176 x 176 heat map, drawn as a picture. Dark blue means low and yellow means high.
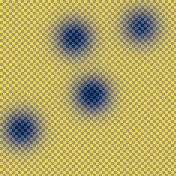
Dips: four. Odd rows or columns: none. Average level on the scale: 70%. Ninth with the lowest average: centre. Slope: none.
